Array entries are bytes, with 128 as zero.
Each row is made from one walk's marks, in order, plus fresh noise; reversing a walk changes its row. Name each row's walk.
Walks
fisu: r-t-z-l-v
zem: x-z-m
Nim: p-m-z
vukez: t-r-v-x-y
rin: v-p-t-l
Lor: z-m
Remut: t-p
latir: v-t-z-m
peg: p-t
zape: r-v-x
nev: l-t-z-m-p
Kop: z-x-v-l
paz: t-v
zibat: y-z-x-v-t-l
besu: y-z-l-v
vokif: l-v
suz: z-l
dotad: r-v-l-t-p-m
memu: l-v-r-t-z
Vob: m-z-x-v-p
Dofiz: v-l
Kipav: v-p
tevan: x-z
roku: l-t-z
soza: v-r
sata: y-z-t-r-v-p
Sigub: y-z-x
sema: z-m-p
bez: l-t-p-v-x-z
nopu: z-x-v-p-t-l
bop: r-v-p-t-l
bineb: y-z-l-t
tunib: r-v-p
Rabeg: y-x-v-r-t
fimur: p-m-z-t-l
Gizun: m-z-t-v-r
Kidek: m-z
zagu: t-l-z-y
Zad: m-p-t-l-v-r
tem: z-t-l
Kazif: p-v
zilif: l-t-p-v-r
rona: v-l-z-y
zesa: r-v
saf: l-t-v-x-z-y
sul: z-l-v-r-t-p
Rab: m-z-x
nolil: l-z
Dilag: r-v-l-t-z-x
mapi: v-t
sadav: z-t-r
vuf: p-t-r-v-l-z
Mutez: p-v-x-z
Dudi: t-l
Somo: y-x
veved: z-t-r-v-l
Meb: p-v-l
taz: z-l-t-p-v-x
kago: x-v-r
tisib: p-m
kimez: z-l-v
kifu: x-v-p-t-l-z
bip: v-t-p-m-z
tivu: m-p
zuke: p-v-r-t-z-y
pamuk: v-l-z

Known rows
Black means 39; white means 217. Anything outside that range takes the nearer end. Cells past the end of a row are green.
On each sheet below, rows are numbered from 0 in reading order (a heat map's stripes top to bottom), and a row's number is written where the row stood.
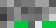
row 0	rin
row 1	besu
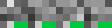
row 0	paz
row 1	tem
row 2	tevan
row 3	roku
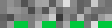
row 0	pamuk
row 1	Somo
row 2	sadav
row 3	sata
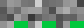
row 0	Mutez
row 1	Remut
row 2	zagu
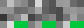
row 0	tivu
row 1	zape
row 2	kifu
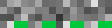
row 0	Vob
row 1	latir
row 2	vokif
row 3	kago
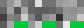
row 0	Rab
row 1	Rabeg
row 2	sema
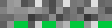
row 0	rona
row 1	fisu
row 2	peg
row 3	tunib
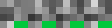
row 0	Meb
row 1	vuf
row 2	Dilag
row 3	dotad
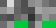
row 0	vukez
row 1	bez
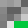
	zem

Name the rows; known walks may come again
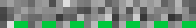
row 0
nopu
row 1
rona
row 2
Gizun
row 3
Somo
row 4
Rab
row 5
Nim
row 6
vuf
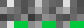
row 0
zesa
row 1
zuke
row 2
vukez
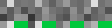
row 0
Kazif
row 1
vokif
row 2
Dofiz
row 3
peg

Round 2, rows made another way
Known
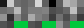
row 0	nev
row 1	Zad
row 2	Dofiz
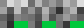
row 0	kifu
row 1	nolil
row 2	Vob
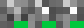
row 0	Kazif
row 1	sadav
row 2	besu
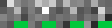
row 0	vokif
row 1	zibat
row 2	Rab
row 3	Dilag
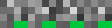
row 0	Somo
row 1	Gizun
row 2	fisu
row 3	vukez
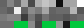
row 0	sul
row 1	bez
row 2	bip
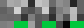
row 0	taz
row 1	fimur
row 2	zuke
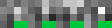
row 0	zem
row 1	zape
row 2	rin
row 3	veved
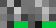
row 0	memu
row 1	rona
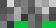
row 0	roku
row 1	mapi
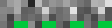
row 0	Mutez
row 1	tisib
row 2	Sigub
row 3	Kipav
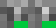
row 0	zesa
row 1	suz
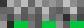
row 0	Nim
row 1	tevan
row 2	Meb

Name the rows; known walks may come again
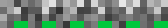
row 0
Gizun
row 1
tunib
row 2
Vob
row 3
kimez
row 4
nopu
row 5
mapi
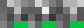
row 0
Dudi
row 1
tem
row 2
Remut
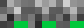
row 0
sema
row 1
Kidek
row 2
Kazif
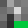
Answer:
Lor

